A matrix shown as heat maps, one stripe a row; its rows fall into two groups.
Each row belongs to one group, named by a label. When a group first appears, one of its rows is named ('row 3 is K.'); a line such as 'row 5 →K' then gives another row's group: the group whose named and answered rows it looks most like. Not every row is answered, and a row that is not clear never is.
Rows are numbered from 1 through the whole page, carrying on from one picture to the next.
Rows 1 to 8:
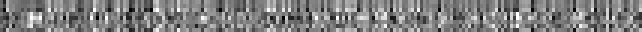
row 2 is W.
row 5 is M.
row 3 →W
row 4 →M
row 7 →M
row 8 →W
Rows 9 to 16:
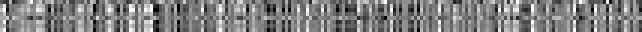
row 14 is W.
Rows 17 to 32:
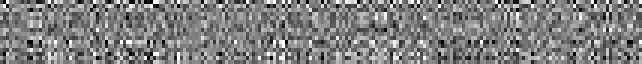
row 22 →M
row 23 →M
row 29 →M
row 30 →W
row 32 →W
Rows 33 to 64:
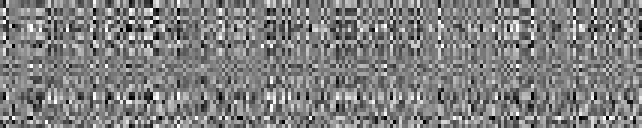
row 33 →W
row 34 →W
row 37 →W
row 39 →M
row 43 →W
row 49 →M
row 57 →W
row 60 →M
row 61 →M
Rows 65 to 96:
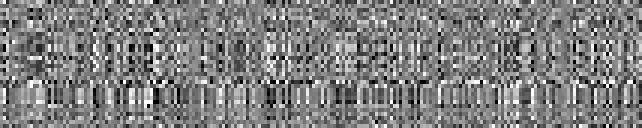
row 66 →M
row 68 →W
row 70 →M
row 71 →M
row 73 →W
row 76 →W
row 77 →W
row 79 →M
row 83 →M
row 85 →M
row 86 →M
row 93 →M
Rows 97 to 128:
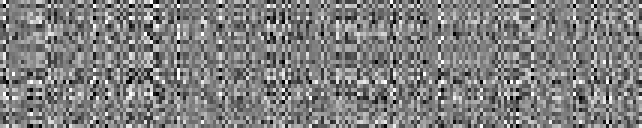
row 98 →W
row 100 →M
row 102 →M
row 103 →W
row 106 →M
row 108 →W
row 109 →W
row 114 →W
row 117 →M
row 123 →W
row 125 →M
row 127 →M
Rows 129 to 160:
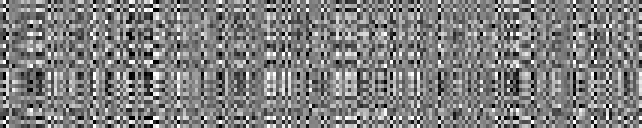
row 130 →W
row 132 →W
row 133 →W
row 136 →W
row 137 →M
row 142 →W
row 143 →W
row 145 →M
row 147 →W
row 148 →W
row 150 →W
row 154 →W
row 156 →M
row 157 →M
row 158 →W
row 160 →W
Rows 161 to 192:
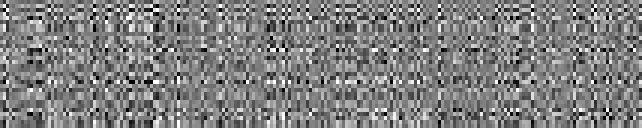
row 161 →W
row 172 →M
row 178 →W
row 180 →M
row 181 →W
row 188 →M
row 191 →W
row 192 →W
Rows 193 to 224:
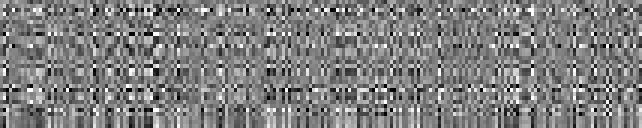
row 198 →M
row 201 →W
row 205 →W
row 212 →M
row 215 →M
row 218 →M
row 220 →W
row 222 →W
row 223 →W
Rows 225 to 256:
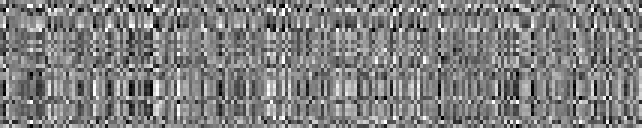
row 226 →M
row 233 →W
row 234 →W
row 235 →M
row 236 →W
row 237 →M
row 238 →W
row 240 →M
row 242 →W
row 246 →W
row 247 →W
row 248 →W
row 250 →M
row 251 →W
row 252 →W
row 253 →W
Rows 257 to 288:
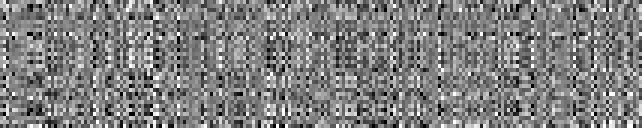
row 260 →W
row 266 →M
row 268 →M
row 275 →M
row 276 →W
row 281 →M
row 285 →W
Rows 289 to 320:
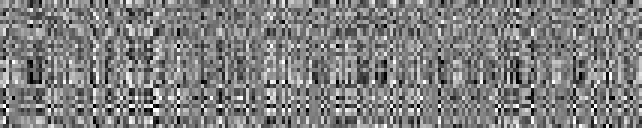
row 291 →M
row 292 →W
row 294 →M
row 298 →M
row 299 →W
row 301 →W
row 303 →W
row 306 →W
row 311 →W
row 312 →W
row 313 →M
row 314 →W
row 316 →W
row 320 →M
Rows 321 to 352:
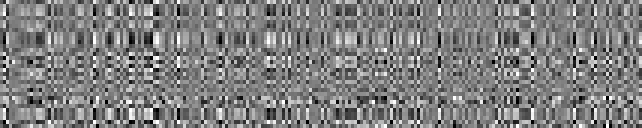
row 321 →W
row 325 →W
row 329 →W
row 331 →W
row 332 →W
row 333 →M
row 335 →W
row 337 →W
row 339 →M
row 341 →W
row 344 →M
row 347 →W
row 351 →W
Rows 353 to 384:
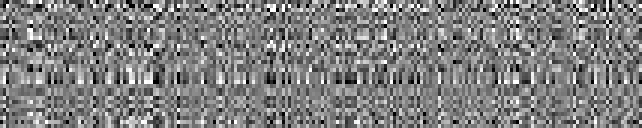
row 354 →W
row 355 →M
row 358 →M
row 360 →M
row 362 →M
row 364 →W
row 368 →M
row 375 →W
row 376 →W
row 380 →W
